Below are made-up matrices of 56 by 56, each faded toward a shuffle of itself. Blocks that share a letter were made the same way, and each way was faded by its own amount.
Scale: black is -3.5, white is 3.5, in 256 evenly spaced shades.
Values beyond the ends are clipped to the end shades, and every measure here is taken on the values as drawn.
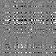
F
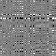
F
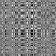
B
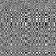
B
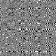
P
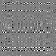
F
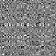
P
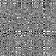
P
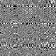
P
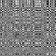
B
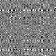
P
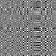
B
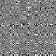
P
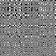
F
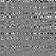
F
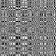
B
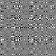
F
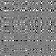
F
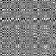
B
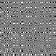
F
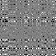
F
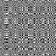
B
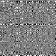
P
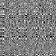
P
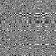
P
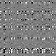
F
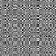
B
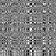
B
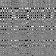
F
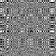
B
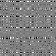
F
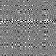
F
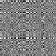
B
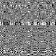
P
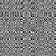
B
